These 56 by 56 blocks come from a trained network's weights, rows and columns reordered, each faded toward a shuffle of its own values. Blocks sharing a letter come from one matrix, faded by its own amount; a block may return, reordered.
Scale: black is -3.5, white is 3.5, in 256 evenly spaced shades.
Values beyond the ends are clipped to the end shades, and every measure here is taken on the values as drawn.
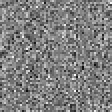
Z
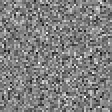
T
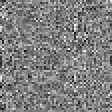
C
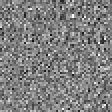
C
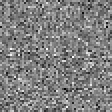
T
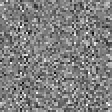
C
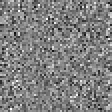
T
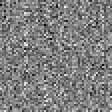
C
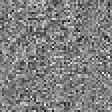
C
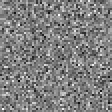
T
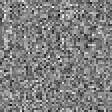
Z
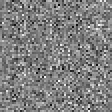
T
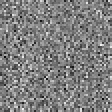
Z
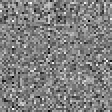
C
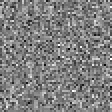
C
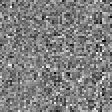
C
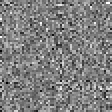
C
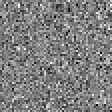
T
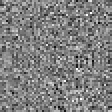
Z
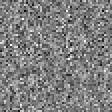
T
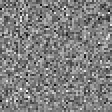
C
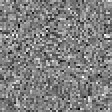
T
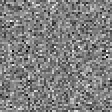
T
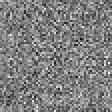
Z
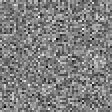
Z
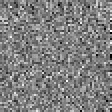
C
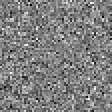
T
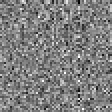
C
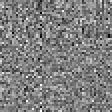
C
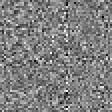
C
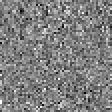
T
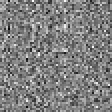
Z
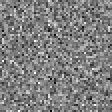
T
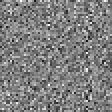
C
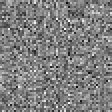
C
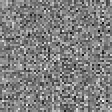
Z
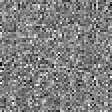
T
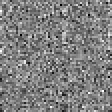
T
